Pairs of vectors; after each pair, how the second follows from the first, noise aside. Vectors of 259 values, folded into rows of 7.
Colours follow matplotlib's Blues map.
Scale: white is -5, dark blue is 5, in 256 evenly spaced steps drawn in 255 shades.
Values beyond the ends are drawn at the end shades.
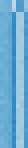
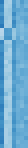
wrapped around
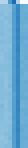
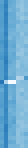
wrapped around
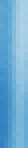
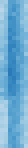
wrapped around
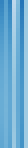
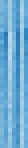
wrapped around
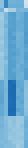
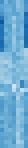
wrapped around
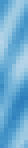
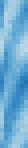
wrapped around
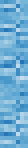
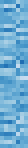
copied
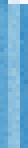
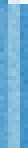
copied
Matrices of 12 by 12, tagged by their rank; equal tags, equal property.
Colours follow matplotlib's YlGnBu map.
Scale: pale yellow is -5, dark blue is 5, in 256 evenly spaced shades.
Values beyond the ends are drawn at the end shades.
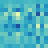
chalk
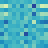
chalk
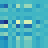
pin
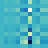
pin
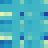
pin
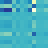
pin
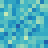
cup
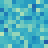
cup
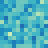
cup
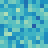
cup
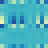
pin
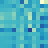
chalk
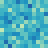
cup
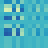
pin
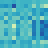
chalk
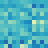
chalk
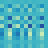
pin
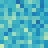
cup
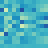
chalk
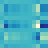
pin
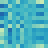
chalk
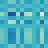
pin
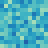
cup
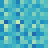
chalk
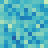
cup
